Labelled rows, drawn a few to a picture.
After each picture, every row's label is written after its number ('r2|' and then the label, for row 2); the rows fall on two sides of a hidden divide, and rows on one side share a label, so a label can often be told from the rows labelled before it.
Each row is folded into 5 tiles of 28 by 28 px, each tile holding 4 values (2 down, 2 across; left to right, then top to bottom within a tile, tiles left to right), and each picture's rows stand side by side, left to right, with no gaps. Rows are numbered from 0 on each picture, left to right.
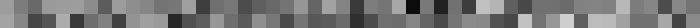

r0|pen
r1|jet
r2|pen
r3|pen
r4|pen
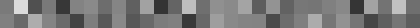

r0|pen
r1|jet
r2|pen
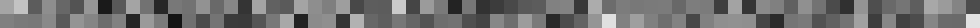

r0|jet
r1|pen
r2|pen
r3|jet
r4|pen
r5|pen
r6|pen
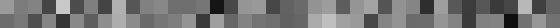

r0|pen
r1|pen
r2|pen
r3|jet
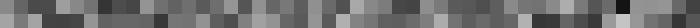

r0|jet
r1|pen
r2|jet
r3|jet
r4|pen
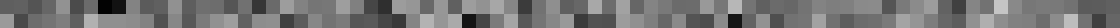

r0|jet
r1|jet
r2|pen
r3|jet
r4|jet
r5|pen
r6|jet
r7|jet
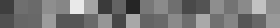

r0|pen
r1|pen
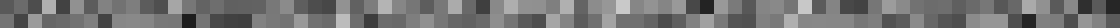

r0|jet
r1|jet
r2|pen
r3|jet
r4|pen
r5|jet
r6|jet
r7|jet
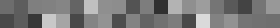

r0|pen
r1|jet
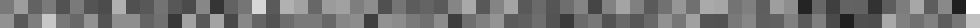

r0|pen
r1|pen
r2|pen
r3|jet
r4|pen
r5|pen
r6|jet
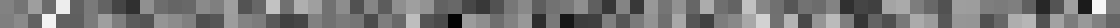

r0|pen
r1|jet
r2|pen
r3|pen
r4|pen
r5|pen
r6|jet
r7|pen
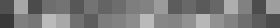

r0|pen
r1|jet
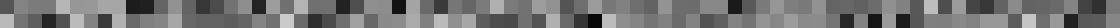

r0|jet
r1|jet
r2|jet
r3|pen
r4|pen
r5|pen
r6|pen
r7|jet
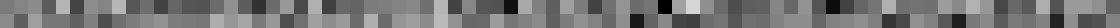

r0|pen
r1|jet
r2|pen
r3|jet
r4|pen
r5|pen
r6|jet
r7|pen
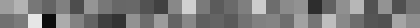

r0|jet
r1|pen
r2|pen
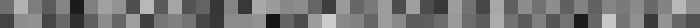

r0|pen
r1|pen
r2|pen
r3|jet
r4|pen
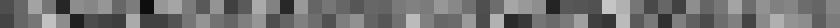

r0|pen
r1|pen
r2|jet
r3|pen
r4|jet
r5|jet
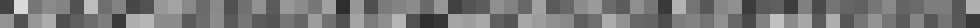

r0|pen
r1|jet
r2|jet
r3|pen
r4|pen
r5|jet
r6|jet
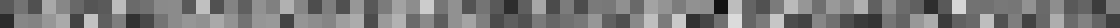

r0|pen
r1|pen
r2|pen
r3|pen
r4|jet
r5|jet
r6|pen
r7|jet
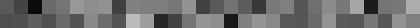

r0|jet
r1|jet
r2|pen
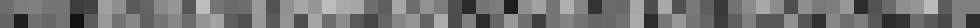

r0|pen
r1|pen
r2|pen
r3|pen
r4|jet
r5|pen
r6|jet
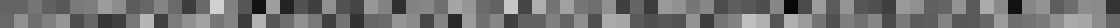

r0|pen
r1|jet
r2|jet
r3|pen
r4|pen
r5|pen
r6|pen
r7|pen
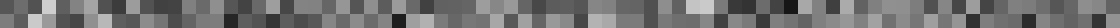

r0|jet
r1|jet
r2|pen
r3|jet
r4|jet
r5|pen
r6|jet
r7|jet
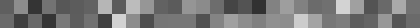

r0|jet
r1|jet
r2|pen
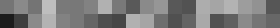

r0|pen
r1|pen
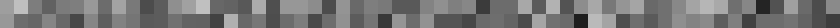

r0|pen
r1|pen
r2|pen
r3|jet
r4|pen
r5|jet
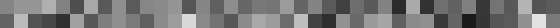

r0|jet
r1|pen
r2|jet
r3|jet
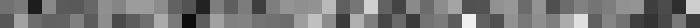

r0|jet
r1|jet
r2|jet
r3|pen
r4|jet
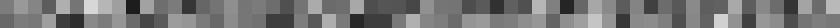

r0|pen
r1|pen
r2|pen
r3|pen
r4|jet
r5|jet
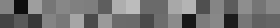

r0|pen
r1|jet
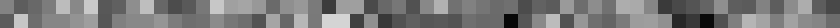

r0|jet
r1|pen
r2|pen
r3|pen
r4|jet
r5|pen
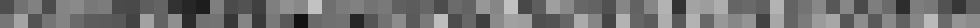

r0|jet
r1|jet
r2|pen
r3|jet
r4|jet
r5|pen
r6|jet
